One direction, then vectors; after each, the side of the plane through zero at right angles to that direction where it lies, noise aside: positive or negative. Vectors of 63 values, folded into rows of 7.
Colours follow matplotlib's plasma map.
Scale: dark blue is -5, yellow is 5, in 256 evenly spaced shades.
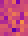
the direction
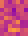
negative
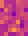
negative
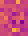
negative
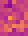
positive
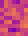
positive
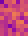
positive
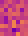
positive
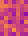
negative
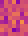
positive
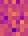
positive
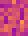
positive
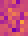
positive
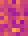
negative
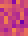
negative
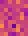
negative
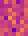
positive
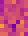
positive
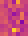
negative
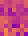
negative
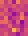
negative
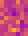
negative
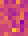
negative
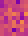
positive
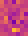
negative
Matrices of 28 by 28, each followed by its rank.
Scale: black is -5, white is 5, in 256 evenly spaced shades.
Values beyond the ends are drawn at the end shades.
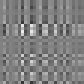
one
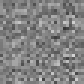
five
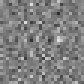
five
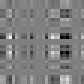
one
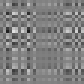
one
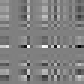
one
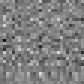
five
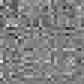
five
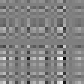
one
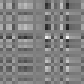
one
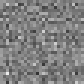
five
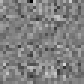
five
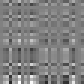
one
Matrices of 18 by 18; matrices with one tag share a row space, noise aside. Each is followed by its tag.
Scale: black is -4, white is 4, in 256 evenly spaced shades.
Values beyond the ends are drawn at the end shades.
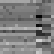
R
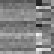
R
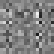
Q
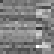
R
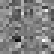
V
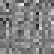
Q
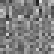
Q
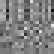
Q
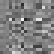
V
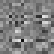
V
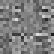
V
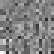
Q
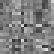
V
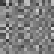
Q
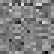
V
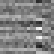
R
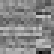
R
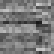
R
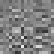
V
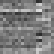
R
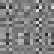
Q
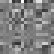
V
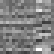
R
